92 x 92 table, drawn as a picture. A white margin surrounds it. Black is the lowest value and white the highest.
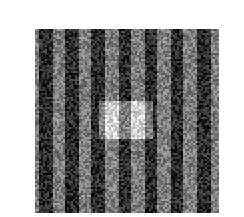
Stripes running up and down repeat 7 times from left to right. In the centre lies a patch that is higher than the rest. The centre is the ninth with the highest average. There is no overall slope.
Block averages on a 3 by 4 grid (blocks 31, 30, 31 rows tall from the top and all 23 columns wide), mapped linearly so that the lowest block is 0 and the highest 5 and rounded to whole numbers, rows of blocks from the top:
0 1 2 1 | 0 5 5 1 | 0 1 2 1
